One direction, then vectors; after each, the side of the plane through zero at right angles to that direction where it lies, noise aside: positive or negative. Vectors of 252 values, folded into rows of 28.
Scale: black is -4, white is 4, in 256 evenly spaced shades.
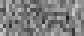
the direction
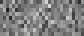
negative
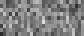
negative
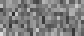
positive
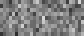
negative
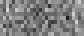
positive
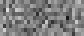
positive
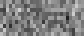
positive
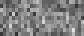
negative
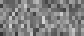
negative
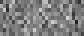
negative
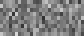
positive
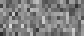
negative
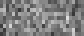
negative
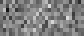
negative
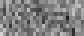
positive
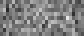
negative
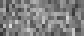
negative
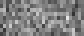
negative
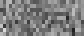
positive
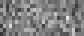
negative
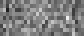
negative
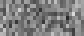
positive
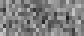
positive
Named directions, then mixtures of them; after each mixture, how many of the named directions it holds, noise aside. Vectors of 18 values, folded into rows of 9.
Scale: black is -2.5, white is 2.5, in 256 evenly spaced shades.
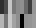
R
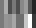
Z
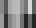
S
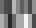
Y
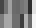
three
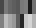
three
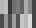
two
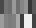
three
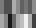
one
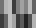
one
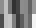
two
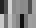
one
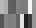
three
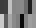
one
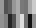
three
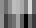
one
